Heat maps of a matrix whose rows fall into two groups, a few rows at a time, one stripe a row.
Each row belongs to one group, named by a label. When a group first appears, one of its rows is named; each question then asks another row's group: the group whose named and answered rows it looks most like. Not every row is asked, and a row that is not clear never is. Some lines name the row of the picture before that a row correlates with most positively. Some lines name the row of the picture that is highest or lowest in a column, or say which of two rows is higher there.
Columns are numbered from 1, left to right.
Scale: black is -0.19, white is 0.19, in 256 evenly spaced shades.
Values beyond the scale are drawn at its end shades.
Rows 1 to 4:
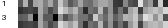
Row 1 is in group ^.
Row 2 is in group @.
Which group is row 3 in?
@
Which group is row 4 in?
@
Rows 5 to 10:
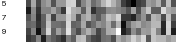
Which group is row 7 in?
^
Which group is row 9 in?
^
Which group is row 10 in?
@
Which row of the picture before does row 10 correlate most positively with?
3
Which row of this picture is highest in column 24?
10
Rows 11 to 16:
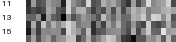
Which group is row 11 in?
^
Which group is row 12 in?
@
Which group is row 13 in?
@
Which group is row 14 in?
^
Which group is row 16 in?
^
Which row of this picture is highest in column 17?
16
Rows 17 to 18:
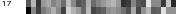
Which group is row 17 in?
^
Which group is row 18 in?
^
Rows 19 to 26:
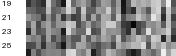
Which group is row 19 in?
@
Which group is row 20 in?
@
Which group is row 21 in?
@
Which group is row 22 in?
^
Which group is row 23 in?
^
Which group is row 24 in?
@
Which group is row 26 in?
^
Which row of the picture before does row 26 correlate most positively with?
18
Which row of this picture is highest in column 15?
20
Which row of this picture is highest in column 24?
25
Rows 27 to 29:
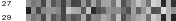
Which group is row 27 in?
@
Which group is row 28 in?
^
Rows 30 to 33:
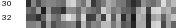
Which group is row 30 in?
^
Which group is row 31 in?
@
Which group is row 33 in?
@
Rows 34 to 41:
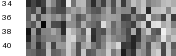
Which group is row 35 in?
@
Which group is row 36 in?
^
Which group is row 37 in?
@
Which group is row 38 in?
^
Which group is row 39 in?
^
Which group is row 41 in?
@
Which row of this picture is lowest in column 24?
36
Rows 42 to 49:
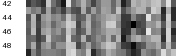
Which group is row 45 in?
^
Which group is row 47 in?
@
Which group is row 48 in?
^
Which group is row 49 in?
^
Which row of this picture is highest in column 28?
49
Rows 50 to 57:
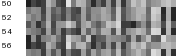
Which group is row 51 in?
@
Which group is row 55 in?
^
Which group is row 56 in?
@
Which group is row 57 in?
@
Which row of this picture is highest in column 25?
55
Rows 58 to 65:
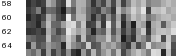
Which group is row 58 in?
@
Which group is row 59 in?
@
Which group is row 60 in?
@
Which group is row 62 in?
@
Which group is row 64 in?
^
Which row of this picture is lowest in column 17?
59
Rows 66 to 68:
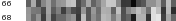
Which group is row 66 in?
^
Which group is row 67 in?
@
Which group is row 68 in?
@
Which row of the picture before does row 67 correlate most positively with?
65
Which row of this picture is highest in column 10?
66
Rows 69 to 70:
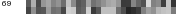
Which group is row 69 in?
^
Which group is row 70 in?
^
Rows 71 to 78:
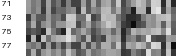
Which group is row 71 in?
@
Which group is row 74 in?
^
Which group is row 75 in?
@
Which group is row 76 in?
^
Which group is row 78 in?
^
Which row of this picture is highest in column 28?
73
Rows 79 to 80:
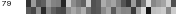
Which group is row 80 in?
@
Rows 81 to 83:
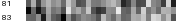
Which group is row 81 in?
^
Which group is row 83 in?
@
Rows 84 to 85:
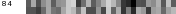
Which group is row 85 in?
@
